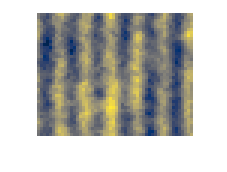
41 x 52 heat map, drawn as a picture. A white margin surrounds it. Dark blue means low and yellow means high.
Stripes running up and down repeat 6 times from left to right. Streaks run downward. There are no lone odd cells.
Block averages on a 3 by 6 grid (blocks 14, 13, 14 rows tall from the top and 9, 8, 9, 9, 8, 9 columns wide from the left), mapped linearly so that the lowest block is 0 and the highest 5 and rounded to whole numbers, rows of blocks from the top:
0 1 2 1 1 1
1 2 3 4 0 1
2 3 5 3 0 1
